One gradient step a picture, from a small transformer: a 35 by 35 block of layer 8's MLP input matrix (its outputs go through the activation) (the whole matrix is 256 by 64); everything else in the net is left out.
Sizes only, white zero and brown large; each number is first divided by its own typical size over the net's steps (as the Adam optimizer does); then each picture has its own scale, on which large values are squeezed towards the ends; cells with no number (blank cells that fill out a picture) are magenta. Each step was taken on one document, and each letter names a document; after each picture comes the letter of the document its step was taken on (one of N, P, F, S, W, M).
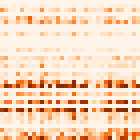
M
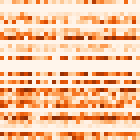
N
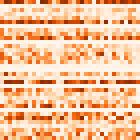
N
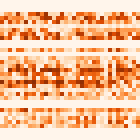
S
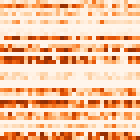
N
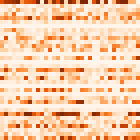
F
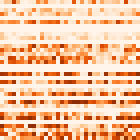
N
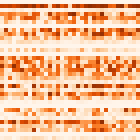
S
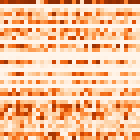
N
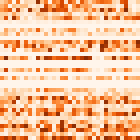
F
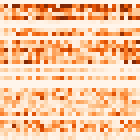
F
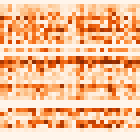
S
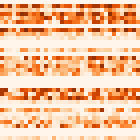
S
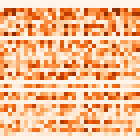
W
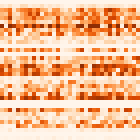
S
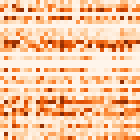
F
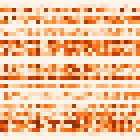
W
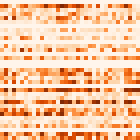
F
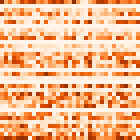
N
